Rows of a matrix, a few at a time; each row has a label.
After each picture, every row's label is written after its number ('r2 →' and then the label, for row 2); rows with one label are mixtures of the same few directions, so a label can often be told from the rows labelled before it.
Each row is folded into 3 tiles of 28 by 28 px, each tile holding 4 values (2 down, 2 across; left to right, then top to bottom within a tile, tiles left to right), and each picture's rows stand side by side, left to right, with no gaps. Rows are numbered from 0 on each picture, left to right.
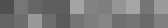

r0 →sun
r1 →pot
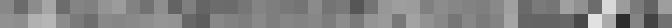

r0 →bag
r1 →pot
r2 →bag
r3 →pot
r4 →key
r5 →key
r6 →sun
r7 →key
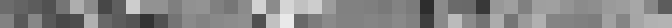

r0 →sun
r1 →pot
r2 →pot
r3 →bag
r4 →pot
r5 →sun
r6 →bag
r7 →sun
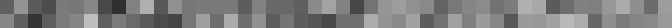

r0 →bag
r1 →pot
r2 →key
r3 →sun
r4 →key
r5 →key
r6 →pot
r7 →pot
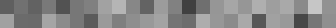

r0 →bag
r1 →pot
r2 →key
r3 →bag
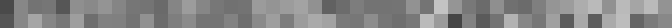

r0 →sun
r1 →key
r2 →key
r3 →sun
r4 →sun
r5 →key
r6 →key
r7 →bag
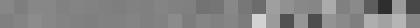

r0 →bag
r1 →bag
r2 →pot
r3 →key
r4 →pot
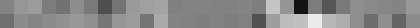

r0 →pot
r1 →key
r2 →key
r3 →pot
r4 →key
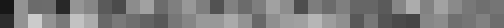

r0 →sun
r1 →pot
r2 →pot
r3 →pot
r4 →sun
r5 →key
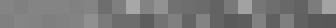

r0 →bag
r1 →pot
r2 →sun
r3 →sun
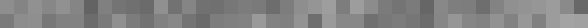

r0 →bag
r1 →sun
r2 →bag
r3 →key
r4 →key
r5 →sun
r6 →sun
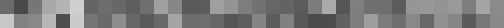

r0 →key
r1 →sun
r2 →pot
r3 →sun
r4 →sun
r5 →bag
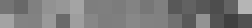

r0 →key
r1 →bag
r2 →sun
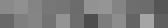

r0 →key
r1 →key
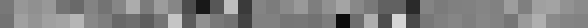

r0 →sun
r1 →pot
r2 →pot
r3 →pot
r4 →key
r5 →key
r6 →bag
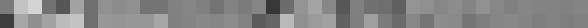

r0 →pot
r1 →sun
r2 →pot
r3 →key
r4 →sun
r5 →bag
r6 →key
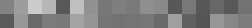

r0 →pot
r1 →sun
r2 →bag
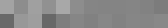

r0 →bag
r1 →sun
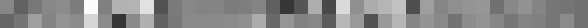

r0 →key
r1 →sun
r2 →sun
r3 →pot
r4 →sun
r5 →sun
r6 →key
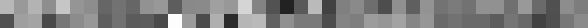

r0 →bag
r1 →sun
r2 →key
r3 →pot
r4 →pot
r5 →sun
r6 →bag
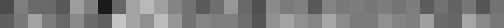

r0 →sun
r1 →key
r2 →pot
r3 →sun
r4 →bag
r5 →bag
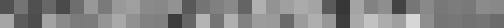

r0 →bag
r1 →bag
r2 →key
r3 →sun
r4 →sun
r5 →sun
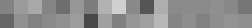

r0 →pot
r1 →pot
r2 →sun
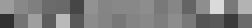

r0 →key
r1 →sun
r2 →pot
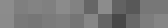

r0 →sun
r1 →bag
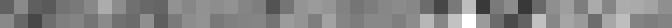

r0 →bag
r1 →key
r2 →bag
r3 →key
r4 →key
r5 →bag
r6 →key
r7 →bag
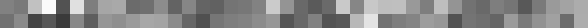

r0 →pot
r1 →pot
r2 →bag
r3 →key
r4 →bag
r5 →key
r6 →key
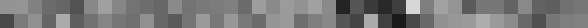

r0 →key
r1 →key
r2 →key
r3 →bag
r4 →sun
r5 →pot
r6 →bag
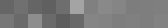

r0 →sun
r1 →key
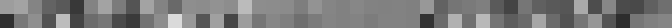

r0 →key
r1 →bag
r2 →key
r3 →bag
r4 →key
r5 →key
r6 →sun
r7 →bag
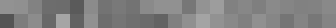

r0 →key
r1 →sun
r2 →bag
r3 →key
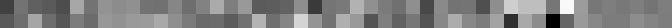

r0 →sun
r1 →sun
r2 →pot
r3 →bag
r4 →key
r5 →sun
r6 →bag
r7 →bag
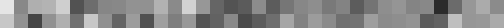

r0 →sun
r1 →key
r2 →key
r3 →key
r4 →key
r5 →key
